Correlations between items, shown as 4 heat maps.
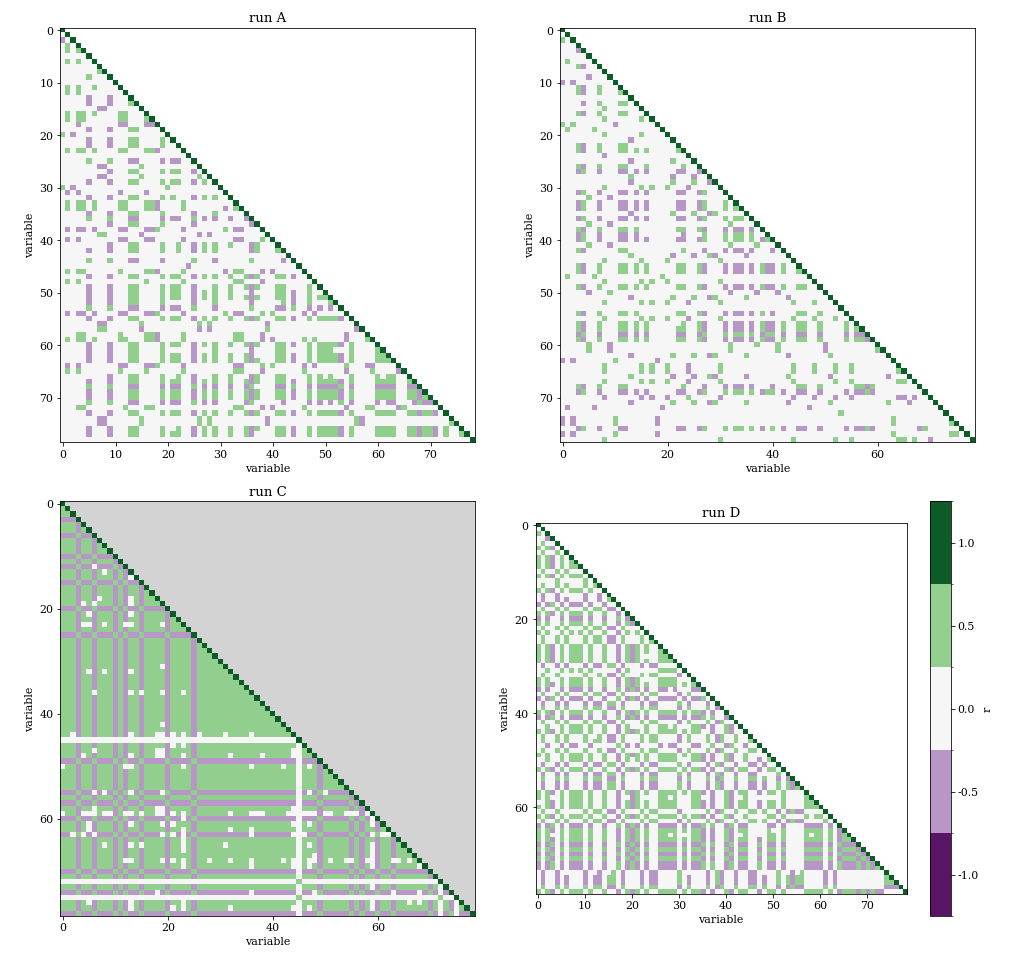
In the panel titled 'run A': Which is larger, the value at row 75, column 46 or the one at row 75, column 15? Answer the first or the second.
the second
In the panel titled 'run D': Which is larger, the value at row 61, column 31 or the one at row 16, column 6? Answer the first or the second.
the first
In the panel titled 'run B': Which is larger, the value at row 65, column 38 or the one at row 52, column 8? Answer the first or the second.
the second
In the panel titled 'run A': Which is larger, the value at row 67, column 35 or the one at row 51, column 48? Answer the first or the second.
the first
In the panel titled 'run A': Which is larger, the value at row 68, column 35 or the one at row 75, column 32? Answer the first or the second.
the second
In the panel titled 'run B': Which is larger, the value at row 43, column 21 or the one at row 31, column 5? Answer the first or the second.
the second
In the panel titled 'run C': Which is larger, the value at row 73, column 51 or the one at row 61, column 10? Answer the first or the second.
the first
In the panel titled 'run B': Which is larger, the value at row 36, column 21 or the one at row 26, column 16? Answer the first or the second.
the second
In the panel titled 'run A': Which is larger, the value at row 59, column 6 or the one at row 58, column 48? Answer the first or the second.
the first
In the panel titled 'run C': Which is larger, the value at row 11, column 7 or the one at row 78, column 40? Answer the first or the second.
the first
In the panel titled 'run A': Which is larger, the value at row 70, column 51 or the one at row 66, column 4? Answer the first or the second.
the first
